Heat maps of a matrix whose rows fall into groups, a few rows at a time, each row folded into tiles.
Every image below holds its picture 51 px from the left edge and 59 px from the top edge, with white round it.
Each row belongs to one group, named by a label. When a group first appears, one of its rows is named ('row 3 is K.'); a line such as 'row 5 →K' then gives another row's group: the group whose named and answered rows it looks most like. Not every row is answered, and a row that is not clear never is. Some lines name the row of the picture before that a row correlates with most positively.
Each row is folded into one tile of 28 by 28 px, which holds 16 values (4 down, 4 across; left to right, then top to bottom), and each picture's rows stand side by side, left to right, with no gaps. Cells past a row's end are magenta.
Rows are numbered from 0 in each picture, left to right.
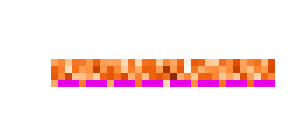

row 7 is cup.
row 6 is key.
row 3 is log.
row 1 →key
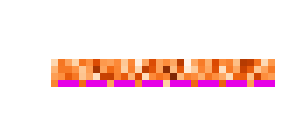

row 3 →log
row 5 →cup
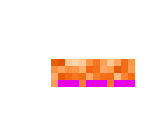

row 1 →log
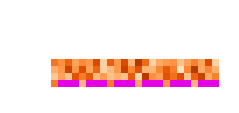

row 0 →key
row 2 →key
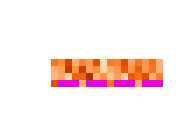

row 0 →key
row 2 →key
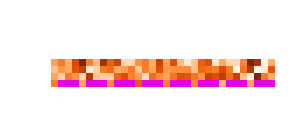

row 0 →cup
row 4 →log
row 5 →log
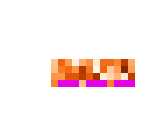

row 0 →log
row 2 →key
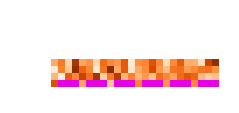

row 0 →cup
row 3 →key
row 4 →log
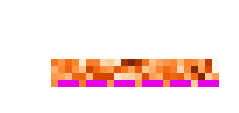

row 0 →key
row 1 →log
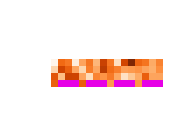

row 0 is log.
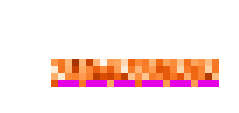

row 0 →cup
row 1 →log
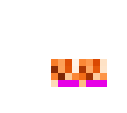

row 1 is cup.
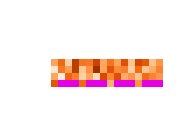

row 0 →cup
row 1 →key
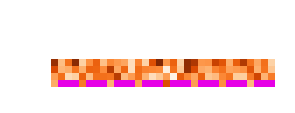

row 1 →log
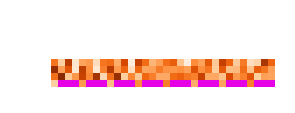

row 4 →log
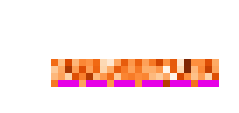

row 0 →key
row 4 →cup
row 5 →key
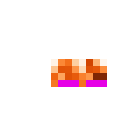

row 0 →log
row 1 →log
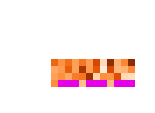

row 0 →key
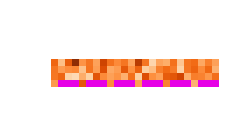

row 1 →cup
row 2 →key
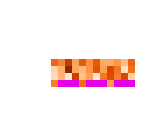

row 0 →key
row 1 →key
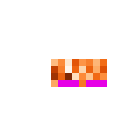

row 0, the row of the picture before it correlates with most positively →2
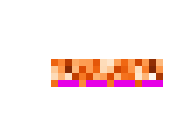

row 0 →key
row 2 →log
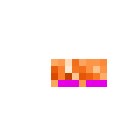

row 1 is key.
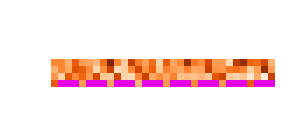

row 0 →cup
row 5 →key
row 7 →key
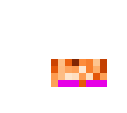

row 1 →cup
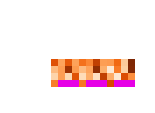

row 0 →key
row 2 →cup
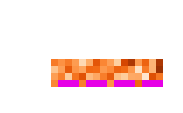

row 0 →key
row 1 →log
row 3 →cup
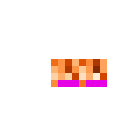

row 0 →key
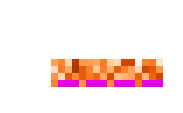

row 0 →cup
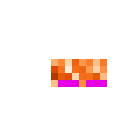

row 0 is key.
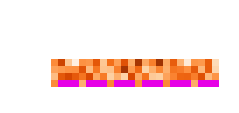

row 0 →log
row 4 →log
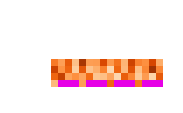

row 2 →cup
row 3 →key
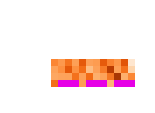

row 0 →key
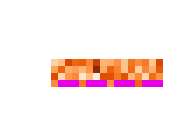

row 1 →key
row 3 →cup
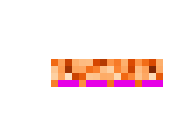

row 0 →key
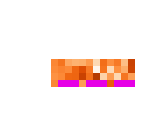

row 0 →log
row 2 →cup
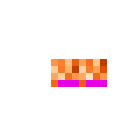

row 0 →cup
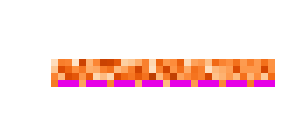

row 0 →log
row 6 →key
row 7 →key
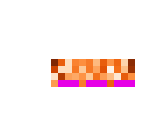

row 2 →cup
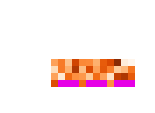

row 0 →cup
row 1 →cup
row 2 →log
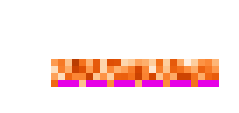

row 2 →log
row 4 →log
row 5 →log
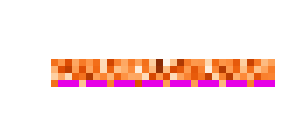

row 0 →key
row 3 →cup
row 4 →log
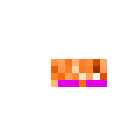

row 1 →key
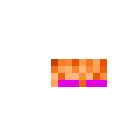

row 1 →cup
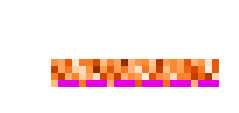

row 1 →key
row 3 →cup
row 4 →cup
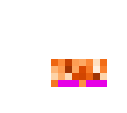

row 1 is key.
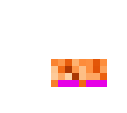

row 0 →key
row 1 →key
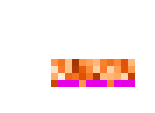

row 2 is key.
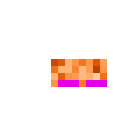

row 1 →key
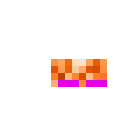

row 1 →log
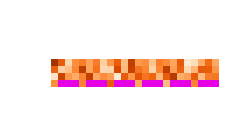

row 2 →cup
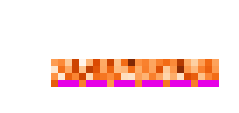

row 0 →cup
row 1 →log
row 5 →log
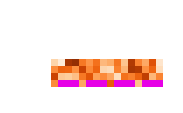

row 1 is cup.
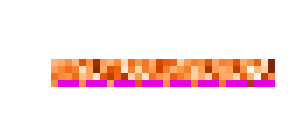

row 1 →key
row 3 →cup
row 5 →key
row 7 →cup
